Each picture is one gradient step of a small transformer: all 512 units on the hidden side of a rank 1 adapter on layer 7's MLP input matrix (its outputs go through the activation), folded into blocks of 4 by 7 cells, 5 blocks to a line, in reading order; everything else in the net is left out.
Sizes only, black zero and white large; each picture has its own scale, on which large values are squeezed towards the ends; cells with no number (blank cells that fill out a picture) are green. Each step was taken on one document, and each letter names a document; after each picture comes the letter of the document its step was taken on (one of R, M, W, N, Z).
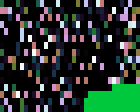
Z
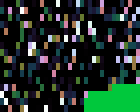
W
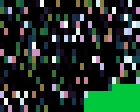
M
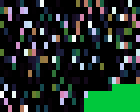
M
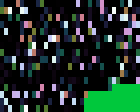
M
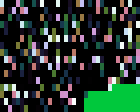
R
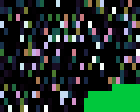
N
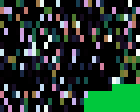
Z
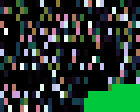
Z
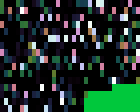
W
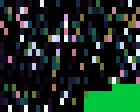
N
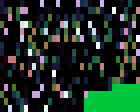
N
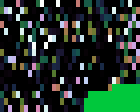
Z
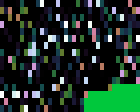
M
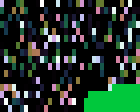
R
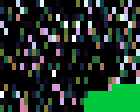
Z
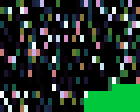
M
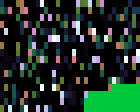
W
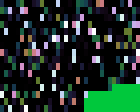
W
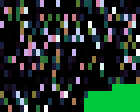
N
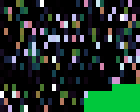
M
